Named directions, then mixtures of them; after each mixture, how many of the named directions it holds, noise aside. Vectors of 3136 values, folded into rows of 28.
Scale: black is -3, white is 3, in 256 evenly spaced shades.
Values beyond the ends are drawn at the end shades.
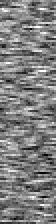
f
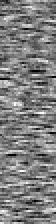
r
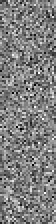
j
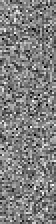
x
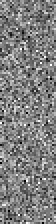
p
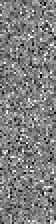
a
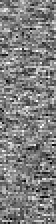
two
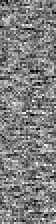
three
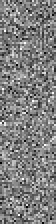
three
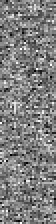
two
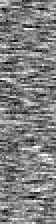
two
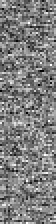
two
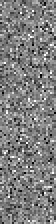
one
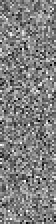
one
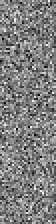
one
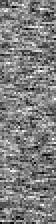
two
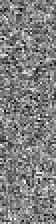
three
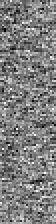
two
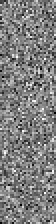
two
